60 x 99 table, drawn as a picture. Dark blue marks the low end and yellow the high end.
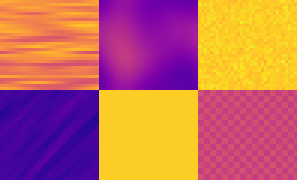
The table splits into 2 rows of 3 panels. Panel 1,1: high, streaked across. Panel 1,2: low, smooth. Panel 1,3: very high, fine-grained, faint in contrast. Panel 2,1: very low, slanting up to the right, faint in contrast. Panel 2,2: very high, flat. Panel 2,3: middling, checkered, faint in contrast.
